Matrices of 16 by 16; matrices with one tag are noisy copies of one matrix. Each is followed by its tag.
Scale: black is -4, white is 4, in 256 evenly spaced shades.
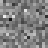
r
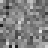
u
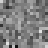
u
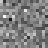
r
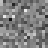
r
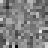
u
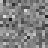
r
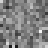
u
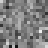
u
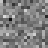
r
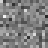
r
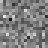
r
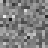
r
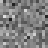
r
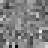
u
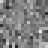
u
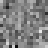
u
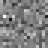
r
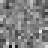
u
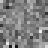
u
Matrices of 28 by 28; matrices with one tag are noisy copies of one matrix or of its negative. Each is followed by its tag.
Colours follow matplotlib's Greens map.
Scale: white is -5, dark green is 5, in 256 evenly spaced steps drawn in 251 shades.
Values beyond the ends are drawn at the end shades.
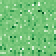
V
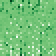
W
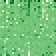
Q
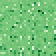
V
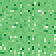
V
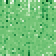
Q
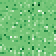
V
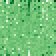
Q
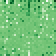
Q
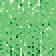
W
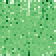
Q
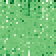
Q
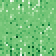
W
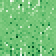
W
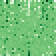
Q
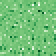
V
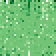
Q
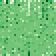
Q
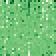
Q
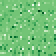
V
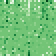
Q
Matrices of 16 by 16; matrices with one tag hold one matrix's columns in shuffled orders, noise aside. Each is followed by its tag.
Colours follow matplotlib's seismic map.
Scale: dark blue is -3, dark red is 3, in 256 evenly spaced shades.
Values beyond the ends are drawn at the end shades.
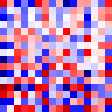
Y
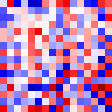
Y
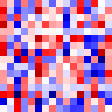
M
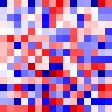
Y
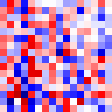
M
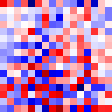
Y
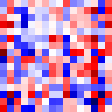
M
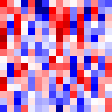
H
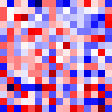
Y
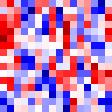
H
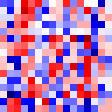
M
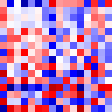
Y
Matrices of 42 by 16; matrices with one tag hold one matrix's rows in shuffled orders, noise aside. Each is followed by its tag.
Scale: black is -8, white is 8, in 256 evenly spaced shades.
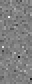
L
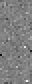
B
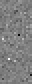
L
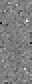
B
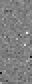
B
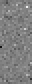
B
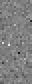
L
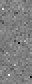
L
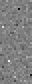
L
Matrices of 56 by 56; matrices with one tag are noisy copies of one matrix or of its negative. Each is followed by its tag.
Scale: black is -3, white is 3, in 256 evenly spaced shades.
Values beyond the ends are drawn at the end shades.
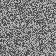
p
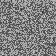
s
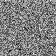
s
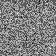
s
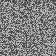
s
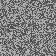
p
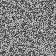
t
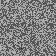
p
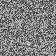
t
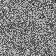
p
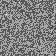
t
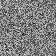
p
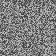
s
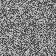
p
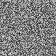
s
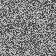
p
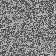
t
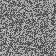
t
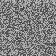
s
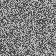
p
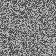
s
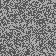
p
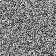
t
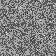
p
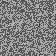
t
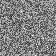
t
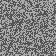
t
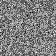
t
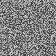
s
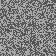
p
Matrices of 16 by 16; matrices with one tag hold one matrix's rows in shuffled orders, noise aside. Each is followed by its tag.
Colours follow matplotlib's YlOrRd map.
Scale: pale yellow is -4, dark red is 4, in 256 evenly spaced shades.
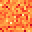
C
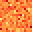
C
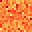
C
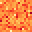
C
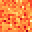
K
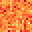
K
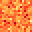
K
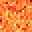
C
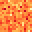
K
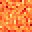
C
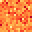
C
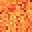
C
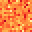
K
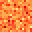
K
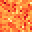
K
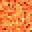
K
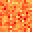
K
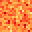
K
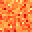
K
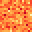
K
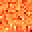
C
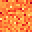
C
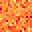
C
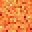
C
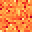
C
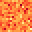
K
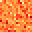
C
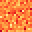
C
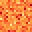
C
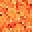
C
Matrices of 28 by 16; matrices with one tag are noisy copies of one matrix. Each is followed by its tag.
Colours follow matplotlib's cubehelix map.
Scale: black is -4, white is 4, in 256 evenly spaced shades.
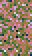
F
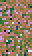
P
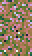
F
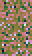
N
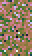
F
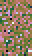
P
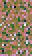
N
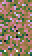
F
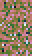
N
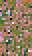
P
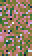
P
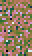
P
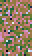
P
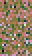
N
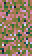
N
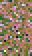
F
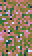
P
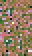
P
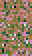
N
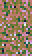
N
